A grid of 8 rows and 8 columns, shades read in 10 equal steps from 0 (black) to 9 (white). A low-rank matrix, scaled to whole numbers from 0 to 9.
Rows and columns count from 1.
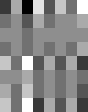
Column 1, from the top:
2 4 5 4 7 5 6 7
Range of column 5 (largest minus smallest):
3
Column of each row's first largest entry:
8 4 1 8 3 3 3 3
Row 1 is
2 6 0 8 3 7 4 9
